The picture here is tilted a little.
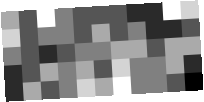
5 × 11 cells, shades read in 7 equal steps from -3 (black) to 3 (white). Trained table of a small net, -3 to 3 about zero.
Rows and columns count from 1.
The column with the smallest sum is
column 9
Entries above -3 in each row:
11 11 11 11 10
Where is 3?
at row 1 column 3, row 1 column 10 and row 5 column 7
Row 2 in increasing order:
-2 -2 -1 -1 -1 -1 0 0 0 1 2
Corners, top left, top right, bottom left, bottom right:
1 2 -2 -3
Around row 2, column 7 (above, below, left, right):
-1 1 1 0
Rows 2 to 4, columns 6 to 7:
1 -1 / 0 1 / -1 2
